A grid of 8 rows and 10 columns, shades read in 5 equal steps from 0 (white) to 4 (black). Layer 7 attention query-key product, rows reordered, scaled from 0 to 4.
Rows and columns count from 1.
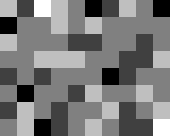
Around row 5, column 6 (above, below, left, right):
2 1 2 4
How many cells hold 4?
6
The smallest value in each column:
1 1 0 1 1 1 1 1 1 0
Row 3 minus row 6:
-1 -2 0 0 0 2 0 0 2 0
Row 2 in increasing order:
1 1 2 2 2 2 2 2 2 4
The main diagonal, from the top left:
1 2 2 1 2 1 1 3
